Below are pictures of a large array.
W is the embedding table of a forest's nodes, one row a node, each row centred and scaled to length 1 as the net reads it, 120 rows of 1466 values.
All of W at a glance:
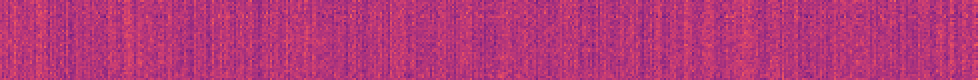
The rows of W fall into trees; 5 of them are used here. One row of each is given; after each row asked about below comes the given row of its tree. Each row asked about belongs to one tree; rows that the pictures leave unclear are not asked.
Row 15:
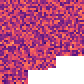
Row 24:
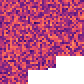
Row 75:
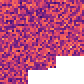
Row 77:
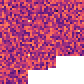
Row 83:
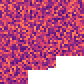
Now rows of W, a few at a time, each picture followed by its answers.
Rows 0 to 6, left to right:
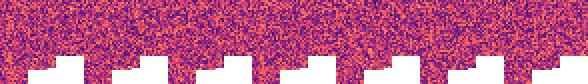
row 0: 83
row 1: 83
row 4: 15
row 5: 24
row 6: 24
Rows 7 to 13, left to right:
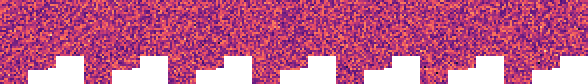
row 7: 75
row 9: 83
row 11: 77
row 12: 83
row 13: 77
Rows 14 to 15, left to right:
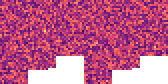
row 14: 24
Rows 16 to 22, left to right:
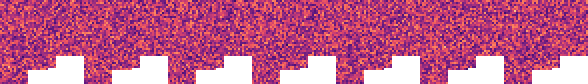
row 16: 83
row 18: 83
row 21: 24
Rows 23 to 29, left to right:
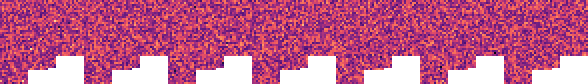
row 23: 24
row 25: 24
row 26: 24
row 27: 83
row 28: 15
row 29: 83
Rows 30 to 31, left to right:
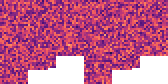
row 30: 77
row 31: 24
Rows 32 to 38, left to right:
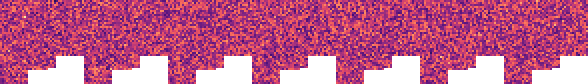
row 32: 83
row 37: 77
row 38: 83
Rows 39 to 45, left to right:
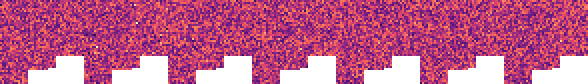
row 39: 24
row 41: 77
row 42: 24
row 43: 77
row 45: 75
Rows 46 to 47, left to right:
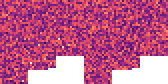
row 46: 77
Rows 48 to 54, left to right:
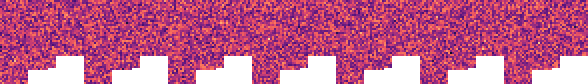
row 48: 15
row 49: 77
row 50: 83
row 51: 83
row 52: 24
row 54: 83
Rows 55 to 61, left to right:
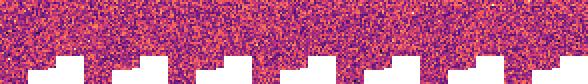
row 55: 75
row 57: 77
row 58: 83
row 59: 75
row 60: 75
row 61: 15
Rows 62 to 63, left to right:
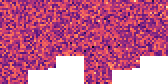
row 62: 24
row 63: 15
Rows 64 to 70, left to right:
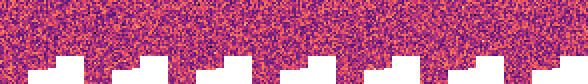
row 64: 83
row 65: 75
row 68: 83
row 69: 15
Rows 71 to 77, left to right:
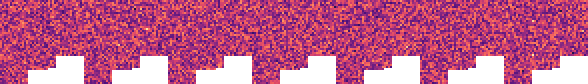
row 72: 77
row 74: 24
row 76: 24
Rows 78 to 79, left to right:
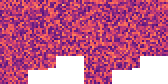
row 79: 77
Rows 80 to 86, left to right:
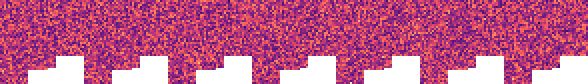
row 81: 83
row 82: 77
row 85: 83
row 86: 24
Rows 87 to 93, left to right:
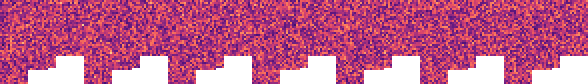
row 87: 24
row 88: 77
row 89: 83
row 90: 83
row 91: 83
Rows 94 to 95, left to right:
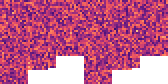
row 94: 77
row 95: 83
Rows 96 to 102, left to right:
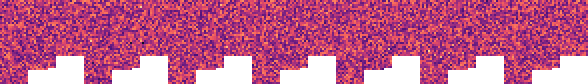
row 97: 75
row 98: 83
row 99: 83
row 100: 24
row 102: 83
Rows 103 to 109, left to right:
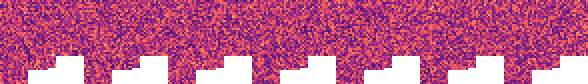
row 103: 15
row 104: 24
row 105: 15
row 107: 75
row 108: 83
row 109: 83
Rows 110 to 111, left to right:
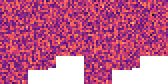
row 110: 24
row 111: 24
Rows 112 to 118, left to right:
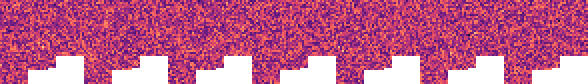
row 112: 24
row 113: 83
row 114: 24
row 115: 24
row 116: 75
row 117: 15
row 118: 83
